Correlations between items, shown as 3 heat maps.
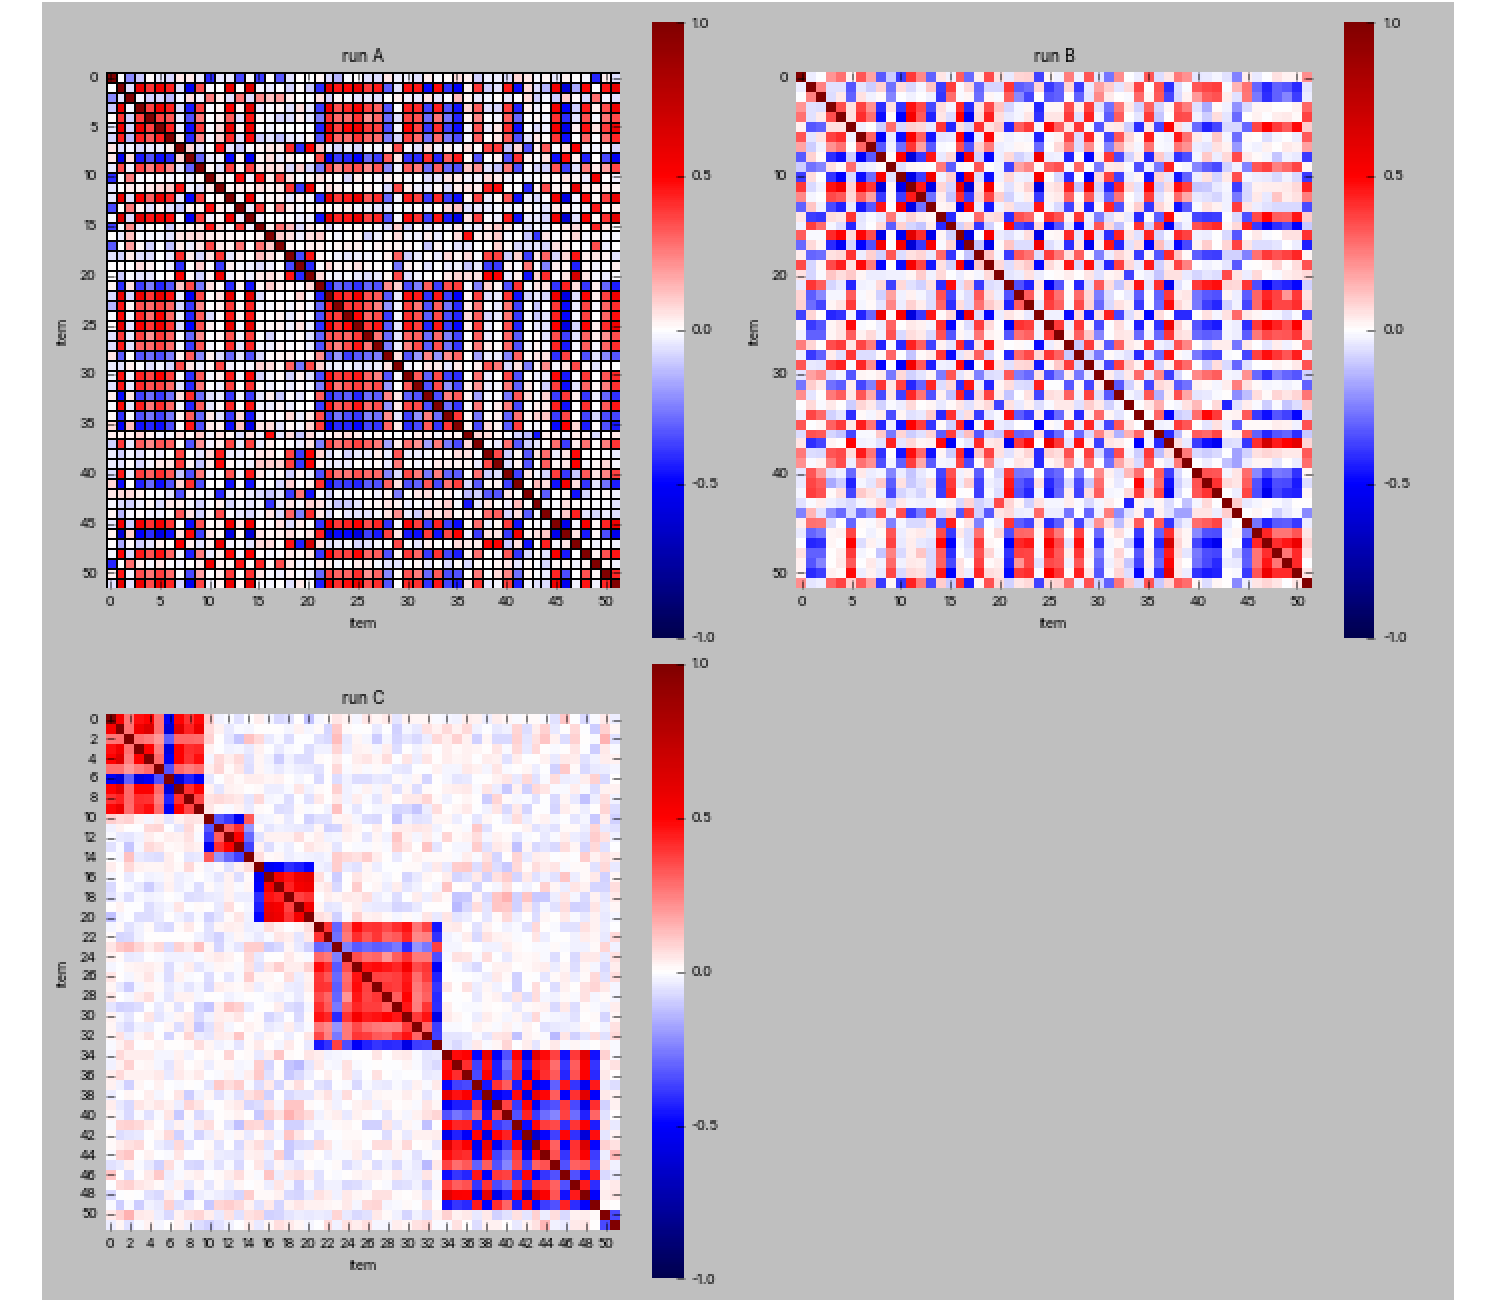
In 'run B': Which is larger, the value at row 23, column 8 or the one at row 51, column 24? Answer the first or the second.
the first
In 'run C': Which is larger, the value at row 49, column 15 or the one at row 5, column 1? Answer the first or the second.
the second
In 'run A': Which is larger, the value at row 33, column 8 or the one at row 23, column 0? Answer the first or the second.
the second
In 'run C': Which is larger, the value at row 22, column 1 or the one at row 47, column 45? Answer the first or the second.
the second
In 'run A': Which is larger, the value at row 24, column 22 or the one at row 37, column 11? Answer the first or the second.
the first
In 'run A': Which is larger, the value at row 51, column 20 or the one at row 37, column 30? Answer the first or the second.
the second
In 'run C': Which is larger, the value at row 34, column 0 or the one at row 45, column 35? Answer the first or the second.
the second
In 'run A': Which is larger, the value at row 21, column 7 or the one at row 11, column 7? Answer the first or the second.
the second
